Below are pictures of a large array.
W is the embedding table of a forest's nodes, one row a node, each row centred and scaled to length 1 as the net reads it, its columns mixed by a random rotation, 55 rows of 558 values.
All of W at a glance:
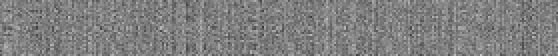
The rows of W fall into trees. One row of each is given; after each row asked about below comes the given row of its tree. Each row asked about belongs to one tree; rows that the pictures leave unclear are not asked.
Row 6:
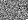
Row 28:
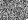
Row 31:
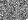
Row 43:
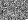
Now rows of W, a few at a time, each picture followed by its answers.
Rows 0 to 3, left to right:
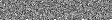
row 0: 43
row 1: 43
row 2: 6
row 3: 43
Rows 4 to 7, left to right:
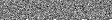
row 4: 43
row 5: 6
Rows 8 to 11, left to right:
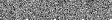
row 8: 31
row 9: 6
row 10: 28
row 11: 28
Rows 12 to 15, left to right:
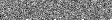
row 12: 6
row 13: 43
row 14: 6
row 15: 31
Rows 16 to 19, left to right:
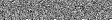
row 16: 43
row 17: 43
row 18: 6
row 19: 43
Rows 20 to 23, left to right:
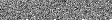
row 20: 6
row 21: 6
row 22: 28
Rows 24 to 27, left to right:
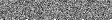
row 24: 43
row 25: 31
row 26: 28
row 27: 28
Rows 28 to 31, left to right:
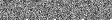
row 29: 28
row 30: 31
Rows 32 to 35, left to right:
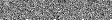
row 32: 43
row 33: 43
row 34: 28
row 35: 28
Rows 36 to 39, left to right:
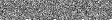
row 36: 43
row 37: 43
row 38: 6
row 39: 43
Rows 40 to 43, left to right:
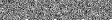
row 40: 28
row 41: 31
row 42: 6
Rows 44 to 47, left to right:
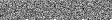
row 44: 6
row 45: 6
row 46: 6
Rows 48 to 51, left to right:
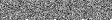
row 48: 6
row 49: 6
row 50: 31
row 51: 43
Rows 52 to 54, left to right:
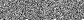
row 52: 43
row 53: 31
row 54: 6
